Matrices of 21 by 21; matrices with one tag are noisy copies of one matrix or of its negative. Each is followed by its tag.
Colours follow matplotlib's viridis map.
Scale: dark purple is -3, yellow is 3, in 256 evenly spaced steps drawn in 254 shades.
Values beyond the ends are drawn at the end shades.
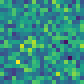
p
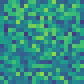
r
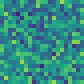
r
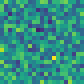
r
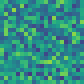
r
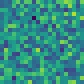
p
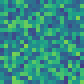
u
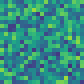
u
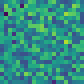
r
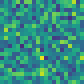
p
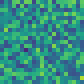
p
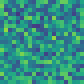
r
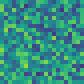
r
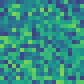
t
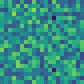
p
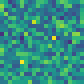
r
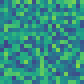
p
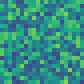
u
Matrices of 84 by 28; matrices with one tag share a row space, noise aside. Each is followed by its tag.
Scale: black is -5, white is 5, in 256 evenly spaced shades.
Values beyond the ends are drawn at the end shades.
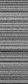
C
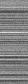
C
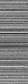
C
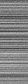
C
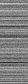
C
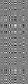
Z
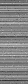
C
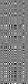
Z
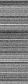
C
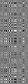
Z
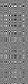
Z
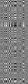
Z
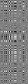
Z
